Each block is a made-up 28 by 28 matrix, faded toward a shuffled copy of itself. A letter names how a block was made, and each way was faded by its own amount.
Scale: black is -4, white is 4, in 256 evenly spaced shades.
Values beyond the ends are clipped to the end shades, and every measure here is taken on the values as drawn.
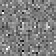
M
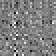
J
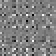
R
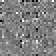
J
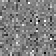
M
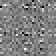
J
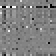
R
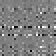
R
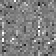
M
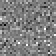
M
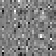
J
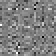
J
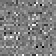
J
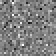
M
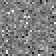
M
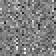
M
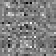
J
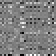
R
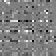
R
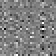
J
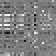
R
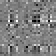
R
